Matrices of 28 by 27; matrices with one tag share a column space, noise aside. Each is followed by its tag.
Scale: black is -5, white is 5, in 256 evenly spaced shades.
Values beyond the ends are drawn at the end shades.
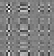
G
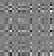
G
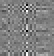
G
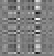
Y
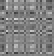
Y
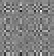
G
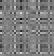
Y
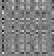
Y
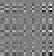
G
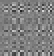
G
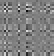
G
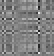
Y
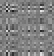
G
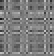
Y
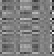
Y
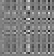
Y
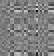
G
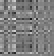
Y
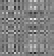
Y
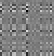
G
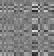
G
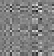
G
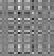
Y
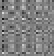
Y
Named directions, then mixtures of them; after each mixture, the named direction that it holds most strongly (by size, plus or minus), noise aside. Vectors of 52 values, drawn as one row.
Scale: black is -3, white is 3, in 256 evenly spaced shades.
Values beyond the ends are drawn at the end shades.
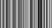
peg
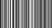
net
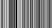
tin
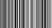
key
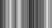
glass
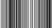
glass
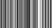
peg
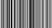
net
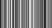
net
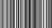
key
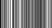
net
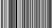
tin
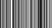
peg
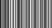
tin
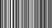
net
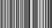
peg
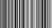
key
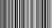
key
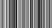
tin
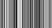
tin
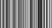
peg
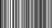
net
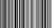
key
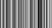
peg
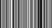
peg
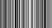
key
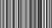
peg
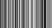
key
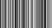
key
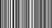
net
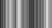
glass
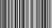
key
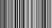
key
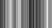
glass
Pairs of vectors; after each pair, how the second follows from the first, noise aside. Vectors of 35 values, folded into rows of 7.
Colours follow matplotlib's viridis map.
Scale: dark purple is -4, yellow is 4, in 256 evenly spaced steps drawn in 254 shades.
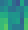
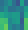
copied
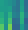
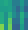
copied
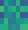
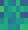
copied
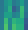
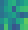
sign-scrambled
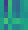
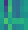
copied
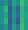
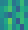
sign-scrambled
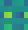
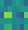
copied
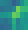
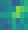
copied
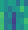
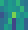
sign-scrambled
